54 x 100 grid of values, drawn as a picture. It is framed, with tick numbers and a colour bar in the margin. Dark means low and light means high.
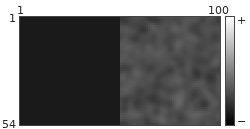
The table splits into one row of 2 panels. Panel 1,1: very low, flat. Panel 1,2: low, blotchy, faint in contrast.
